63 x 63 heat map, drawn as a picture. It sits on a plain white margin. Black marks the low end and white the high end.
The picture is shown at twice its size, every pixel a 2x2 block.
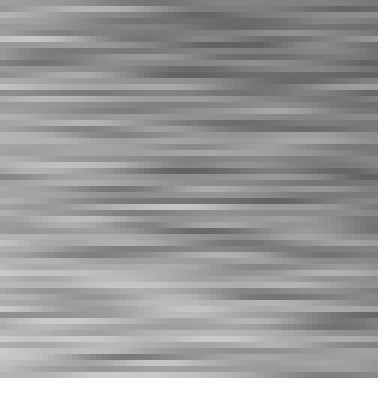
The halves do not mirror each other. The field climbs toward the bottom left. The grain runs across in streaks.
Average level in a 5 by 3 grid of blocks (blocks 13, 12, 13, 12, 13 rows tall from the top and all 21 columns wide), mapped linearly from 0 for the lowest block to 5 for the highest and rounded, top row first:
200 / 321 / 421 / 432 / 553
